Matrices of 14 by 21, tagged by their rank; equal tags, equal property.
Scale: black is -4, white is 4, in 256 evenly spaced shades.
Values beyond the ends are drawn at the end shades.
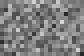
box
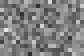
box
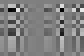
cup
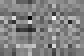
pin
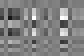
cup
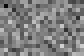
box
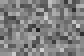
box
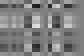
cup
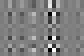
cup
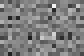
pin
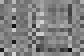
pin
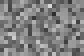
box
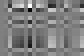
cup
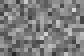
box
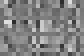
pin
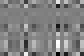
cup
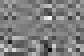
pin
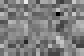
pin
